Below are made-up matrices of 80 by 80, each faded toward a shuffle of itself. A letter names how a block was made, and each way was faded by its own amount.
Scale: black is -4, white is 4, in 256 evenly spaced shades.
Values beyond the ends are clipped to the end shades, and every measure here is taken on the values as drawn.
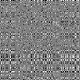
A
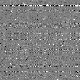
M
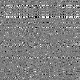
M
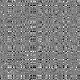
A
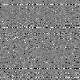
M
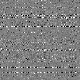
M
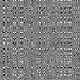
A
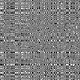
A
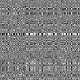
A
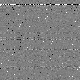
M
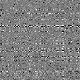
M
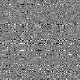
M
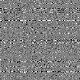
M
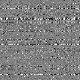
M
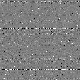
M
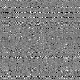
M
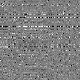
M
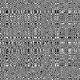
A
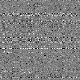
M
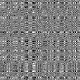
A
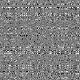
M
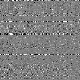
M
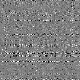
M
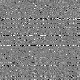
M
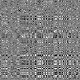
A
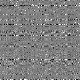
M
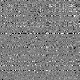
M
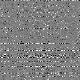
M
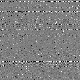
M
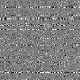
M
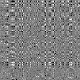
A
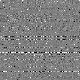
M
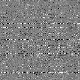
M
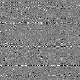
M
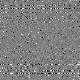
M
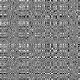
A
